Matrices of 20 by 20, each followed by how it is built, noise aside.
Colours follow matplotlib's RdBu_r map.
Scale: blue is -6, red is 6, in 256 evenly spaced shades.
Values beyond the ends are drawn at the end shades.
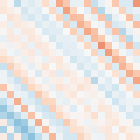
Toeplitz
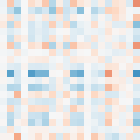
low rank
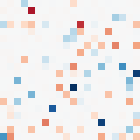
sparse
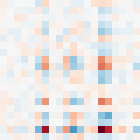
low rank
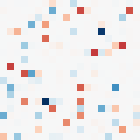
sparse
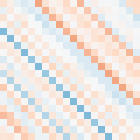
Toeplitz
